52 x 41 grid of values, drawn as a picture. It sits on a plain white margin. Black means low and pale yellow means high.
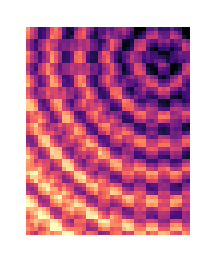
The bottom left is the ninth with the highest average. Overall the values sit about 50% of the way up the scale. Concentric rings centre on the top right. The top right is the ninth with the lowest average. Neither half mirrors the other. The field climbs toward the bottom left.
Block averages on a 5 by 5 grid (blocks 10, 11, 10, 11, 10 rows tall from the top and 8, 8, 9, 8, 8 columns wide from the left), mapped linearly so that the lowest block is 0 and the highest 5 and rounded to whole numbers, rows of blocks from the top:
2 2 1 0 0 / 3 2 2 1 0 / 4 3 2 2 2 / 4 4 3 2 2 / 5 5 4 4 3
